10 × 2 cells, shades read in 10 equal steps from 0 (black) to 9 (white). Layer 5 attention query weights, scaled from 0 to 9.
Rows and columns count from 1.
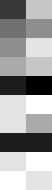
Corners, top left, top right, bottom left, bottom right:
2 7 9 8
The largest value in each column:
9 9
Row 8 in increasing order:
1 1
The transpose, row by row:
2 4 5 6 1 8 8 1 8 9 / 7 5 8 7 0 9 6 1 9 8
